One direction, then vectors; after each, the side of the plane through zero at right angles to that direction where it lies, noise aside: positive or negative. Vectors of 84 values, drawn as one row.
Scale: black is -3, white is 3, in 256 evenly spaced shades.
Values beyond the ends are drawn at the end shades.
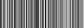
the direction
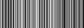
negative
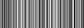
negative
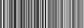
positive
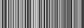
negative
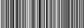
negative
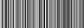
negative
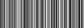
positive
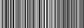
negative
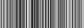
positive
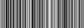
negative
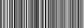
positive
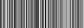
positive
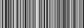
negative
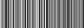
negative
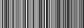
negative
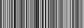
positive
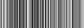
positive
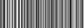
positive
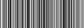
negative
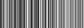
positive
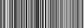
positive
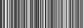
positive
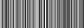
negative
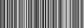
positive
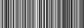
negative
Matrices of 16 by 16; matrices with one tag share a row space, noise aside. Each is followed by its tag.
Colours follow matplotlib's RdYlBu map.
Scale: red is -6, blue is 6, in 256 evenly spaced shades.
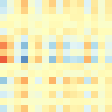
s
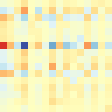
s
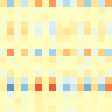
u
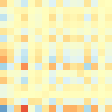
s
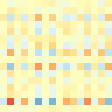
u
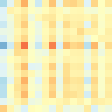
s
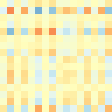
u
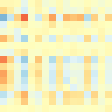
s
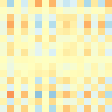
u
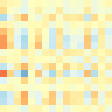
s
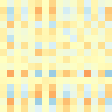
u
